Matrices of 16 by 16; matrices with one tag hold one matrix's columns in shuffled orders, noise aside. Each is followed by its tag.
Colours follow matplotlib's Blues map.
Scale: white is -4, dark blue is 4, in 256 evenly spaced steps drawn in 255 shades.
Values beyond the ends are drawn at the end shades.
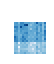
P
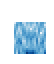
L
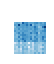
P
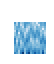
L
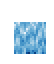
L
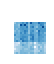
P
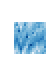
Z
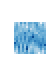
Z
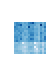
P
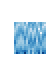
L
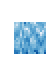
L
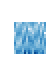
L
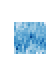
Z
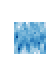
Z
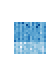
P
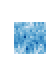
Z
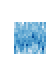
Z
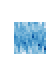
Z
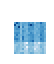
P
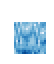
L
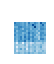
P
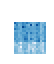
P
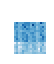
P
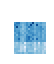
P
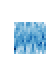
Z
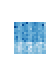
P
